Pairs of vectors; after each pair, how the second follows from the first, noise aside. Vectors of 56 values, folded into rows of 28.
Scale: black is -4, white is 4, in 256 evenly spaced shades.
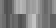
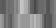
reversed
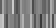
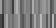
negated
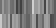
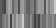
reversed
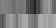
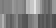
negated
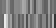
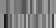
negated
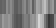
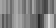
negated
